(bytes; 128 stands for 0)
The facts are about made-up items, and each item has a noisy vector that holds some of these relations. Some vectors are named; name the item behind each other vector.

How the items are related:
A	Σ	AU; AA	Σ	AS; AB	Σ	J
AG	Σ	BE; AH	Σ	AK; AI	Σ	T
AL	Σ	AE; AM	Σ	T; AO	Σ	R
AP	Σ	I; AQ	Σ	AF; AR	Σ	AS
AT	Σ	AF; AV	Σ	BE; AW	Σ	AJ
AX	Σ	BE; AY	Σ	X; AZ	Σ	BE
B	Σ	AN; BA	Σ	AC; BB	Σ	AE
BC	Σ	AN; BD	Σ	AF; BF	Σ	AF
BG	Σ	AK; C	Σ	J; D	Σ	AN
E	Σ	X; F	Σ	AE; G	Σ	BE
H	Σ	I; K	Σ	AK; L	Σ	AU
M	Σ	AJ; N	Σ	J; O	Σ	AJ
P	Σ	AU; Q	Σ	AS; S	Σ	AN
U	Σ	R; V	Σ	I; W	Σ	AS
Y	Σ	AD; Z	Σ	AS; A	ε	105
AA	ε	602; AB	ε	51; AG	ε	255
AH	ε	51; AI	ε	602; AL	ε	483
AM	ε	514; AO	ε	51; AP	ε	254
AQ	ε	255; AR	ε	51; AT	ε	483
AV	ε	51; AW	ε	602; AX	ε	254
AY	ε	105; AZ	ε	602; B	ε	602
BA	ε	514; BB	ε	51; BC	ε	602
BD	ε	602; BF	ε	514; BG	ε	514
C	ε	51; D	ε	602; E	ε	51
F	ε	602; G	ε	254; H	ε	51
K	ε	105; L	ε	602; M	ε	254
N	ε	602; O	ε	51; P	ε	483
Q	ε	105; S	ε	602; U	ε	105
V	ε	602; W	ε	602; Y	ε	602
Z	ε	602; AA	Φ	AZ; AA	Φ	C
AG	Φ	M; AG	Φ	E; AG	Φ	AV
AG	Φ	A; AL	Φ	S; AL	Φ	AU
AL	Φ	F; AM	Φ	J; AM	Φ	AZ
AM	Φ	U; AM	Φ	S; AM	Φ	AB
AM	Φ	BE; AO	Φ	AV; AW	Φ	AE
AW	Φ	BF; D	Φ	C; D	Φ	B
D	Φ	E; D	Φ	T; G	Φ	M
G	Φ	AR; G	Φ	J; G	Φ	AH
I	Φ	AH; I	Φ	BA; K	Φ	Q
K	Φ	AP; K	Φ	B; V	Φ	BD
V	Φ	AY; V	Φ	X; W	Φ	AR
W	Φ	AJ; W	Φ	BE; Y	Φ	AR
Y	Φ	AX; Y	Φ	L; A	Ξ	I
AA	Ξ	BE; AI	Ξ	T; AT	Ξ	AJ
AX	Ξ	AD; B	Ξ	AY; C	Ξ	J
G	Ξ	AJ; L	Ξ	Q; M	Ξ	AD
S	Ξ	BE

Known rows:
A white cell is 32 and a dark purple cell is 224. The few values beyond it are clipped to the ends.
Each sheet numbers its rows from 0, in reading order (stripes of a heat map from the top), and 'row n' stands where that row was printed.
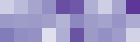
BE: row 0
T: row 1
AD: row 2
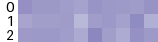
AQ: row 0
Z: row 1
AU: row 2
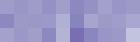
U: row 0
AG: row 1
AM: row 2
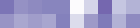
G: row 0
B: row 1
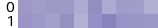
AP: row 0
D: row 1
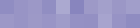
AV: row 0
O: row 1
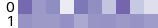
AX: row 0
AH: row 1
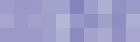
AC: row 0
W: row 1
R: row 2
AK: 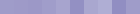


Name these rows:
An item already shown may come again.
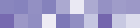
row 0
AJ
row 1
AX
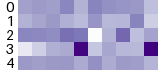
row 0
BF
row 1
AS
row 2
AT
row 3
AA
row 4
AP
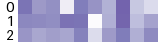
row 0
M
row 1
AT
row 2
B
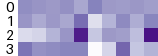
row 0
AV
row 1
C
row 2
S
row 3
G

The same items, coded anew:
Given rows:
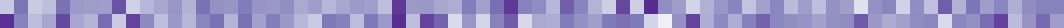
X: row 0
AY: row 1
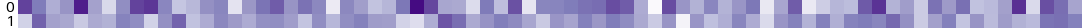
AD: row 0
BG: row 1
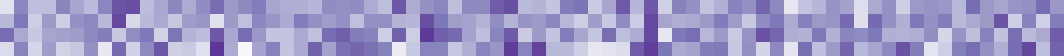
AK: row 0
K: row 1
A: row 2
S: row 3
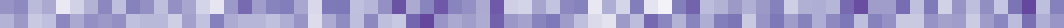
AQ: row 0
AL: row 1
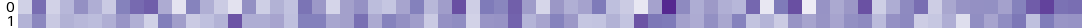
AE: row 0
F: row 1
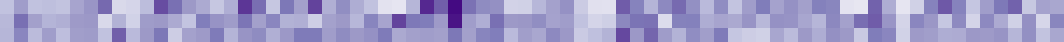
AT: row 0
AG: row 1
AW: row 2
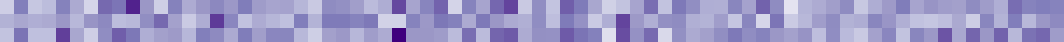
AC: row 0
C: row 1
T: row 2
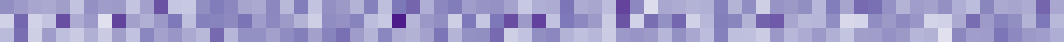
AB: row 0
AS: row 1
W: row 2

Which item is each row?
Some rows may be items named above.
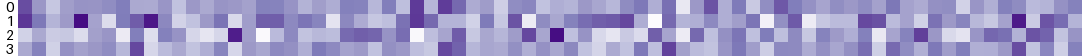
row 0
U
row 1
AD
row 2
AA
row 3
K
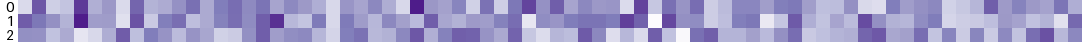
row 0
AS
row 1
AX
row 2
AQ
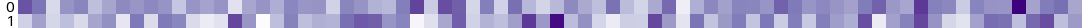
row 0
Q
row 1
AA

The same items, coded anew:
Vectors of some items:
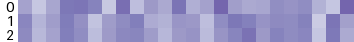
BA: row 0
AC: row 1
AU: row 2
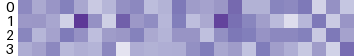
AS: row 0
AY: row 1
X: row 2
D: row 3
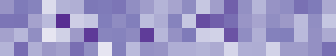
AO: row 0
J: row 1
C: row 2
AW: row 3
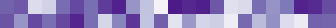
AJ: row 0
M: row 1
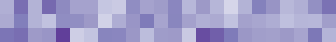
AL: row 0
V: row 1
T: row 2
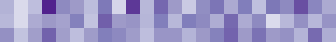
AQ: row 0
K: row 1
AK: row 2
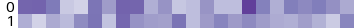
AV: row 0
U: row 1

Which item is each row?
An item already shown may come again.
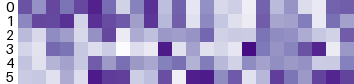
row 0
M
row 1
AX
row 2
B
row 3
S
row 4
A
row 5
AT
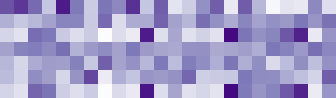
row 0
AD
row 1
BF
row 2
S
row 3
AP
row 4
K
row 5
B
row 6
S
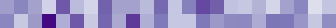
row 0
Q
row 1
AG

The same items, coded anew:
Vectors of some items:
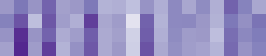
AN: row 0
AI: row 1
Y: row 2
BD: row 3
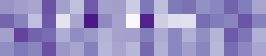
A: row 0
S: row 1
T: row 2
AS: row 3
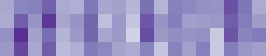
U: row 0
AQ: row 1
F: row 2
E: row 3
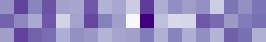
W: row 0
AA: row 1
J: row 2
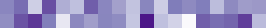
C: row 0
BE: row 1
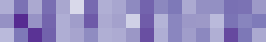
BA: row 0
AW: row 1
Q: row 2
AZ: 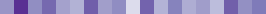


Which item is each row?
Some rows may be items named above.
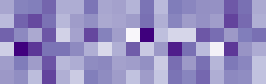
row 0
K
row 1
AY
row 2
AA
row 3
AJ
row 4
AP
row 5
M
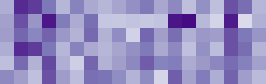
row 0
AD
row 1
AT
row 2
AG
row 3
AD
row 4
BF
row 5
AX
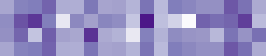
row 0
K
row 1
BE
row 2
B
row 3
K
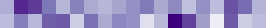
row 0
AD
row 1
G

